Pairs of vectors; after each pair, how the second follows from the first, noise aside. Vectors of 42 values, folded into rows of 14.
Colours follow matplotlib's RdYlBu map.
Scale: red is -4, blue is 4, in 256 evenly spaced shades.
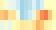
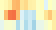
reversed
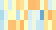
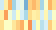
wrapped around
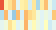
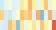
reversed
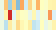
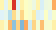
wrapped around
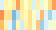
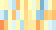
reversed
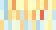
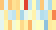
wrapped around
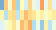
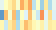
wrapped around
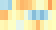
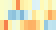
reversed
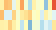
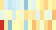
reversed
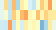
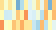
wrapped around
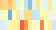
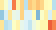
wrapped around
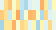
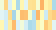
reversed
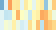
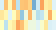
wrapped around
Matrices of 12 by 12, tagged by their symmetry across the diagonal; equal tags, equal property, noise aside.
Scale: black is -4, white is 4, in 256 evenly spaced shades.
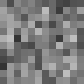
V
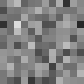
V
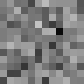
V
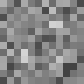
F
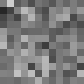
V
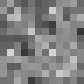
F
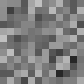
F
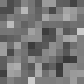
F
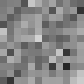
F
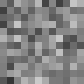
V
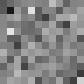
F
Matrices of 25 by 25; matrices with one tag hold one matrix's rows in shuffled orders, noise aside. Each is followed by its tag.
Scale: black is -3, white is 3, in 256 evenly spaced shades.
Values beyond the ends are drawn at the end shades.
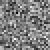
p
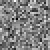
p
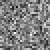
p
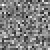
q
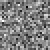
q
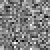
p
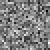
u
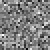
q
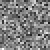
q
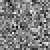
p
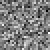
u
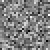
u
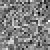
u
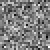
u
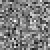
p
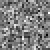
u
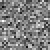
q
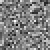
p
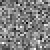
q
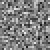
u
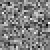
u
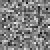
u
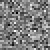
p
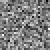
u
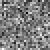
q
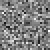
u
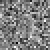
p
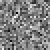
p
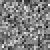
u
